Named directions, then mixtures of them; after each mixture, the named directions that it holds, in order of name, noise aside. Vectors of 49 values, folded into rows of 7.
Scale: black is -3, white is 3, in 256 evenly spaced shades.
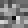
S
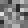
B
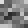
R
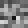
S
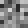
B, R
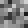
B, R, S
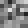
B, R, S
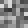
B, R, S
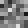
B, R, S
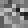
B, S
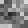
R
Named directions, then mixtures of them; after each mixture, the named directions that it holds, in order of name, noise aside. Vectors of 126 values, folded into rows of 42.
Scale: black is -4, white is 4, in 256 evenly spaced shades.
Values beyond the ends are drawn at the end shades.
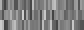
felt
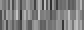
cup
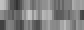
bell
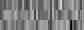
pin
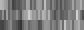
bell, cup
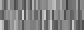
felt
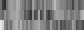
bell, felt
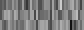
pin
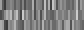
cup, felt, pin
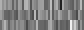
pin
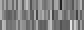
pin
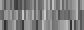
bell, felt, pin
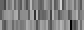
pin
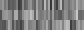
bell, cup, pin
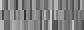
cup, felt, pin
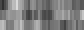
bell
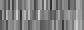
cup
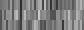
cup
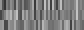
cup, felt, pin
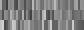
felt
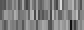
pin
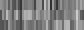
bell, cup, pin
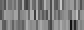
pin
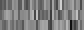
pin
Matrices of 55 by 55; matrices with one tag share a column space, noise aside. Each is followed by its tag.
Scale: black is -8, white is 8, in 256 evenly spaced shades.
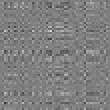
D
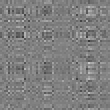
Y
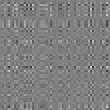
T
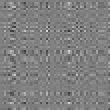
D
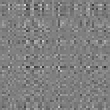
T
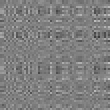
Y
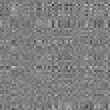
T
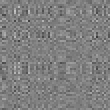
Y
